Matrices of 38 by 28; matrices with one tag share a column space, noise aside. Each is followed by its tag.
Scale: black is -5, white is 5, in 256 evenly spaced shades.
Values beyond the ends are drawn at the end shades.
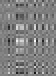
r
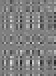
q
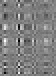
r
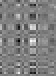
r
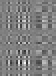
q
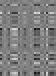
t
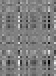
q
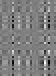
q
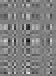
r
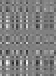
q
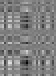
q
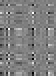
t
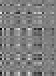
t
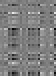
t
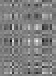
r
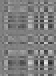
q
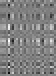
r
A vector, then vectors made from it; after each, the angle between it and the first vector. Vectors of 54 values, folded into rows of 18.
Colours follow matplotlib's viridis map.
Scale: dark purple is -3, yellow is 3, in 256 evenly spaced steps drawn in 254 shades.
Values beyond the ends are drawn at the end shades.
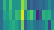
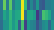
nearly parallel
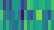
nearly opposite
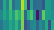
nearly parallel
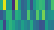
orthogonal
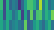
partly opposed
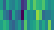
nearly opposite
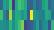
partly aligned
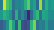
orthogonal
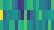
partly opposed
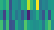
partly opposed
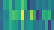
nearly parallel
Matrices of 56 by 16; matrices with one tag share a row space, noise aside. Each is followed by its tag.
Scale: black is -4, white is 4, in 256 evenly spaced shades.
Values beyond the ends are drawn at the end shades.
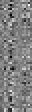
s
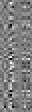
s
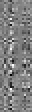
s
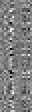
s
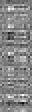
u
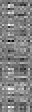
u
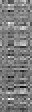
u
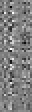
s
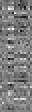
u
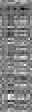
u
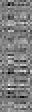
u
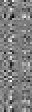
s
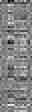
u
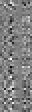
s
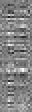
u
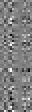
s
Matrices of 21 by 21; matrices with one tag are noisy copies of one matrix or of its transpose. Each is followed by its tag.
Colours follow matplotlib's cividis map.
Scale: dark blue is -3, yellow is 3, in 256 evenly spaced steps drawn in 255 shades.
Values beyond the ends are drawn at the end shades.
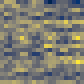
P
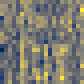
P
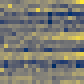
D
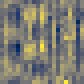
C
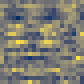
C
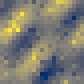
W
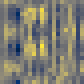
C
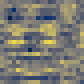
C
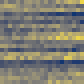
D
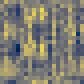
C
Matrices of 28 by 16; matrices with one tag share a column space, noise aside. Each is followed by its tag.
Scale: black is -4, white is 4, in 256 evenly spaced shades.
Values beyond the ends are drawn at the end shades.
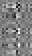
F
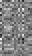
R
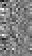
R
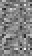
R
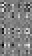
F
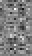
R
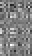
F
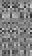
F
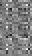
R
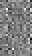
R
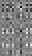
F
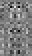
F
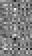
R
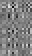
F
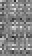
R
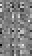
F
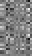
R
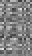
R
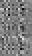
R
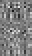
F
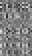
F
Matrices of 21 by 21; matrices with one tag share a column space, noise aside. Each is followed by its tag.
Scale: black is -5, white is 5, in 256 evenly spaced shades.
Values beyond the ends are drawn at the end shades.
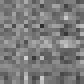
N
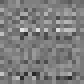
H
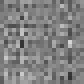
N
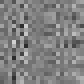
N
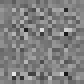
H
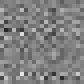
H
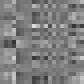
N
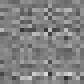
H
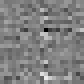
H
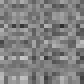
N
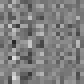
N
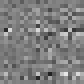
H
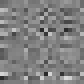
H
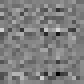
H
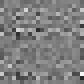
H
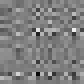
H
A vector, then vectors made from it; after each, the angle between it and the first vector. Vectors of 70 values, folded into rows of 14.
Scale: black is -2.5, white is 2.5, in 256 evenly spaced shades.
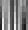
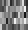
orthogonal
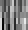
nearly opposite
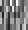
partly opposed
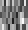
orthogonal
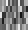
orthogonal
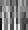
nearly parallel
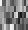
orthogonal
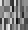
partly aligned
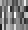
partly aligned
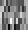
partly opposed
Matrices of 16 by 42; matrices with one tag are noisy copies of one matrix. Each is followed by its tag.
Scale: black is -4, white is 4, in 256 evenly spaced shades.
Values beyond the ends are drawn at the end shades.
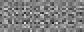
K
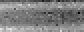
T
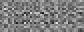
K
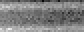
T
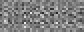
K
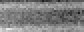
T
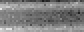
T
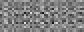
K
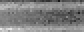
T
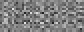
K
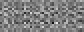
K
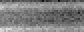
T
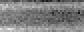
T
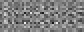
K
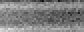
T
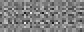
K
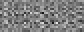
K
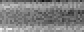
T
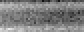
T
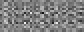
K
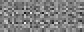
K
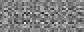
K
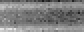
T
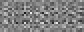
K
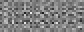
K
